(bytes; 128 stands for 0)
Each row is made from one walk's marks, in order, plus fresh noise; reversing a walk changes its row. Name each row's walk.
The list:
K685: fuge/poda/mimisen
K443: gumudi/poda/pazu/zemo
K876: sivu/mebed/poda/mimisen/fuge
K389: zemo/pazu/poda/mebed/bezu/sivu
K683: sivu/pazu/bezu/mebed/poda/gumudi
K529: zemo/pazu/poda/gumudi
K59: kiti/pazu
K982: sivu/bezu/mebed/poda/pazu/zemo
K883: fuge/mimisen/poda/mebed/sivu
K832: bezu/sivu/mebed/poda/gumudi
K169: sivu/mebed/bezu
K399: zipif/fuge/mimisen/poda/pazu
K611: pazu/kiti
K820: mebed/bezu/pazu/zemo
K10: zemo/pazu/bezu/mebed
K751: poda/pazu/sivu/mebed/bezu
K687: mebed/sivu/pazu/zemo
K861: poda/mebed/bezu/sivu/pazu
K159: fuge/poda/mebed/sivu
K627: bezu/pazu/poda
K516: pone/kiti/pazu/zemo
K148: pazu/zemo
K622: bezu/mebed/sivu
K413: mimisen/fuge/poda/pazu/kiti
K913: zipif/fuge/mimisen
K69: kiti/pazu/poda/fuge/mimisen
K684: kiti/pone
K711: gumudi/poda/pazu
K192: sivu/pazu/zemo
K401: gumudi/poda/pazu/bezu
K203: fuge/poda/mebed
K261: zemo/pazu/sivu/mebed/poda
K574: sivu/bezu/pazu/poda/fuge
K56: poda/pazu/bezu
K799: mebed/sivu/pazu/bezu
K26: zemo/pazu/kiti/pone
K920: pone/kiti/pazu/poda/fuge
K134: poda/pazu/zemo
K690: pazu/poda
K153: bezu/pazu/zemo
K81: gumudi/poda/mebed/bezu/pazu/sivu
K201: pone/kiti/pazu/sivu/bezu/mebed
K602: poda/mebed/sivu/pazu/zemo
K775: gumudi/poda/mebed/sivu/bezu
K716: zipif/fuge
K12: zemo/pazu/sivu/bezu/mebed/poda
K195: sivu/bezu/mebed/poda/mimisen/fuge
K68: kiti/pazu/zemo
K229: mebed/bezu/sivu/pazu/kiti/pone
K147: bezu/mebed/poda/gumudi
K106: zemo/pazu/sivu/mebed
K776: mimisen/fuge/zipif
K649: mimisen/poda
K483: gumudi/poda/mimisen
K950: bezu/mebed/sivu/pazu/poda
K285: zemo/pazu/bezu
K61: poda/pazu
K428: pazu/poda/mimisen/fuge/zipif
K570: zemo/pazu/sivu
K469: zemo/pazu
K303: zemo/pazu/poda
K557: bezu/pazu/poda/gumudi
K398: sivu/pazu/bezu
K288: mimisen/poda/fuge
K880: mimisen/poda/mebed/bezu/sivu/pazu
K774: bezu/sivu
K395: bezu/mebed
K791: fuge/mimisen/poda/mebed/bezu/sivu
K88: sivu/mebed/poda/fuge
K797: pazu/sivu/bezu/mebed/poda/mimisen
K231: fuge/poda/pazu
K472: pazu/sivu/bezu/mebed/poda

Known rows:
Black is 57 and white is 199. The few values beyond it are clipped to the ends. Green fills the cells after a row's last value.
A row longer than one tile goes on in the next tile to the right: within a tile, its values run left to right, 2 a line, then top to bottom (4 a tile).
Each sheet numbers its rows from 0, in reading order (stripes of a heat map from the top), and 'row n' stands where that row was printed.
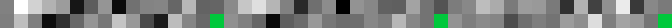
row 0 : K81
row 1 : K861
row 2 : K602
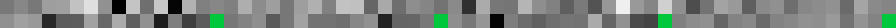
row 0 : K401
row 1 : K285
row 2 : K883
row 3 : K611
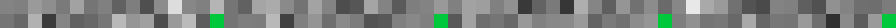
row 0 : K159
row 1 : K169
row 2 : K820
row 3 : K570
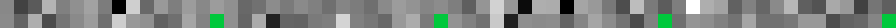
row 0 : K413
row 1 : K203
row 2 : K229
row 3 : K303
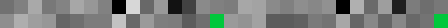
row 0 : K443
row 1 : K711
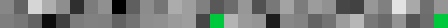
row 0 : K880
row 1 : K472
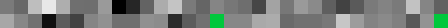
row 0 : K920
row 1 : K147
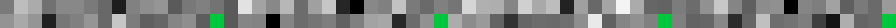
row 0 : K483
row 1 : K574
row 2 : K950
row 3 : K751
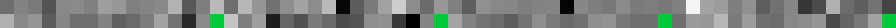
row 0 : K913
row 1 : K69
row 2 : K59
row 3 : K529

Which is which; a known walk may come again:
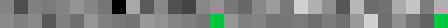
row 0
K134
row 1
K622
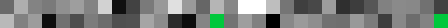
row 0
K69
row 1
K389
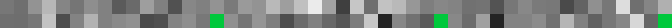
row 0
K169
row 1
K799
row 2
K685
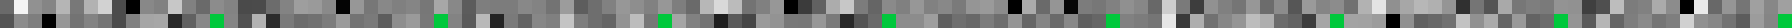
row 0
K574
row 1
K231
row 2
K203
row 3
K920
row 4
K711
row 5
K26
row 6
K775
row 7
K413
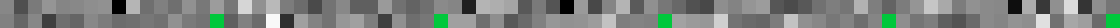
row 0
K61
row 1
K106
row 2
K516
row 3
K147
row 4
K602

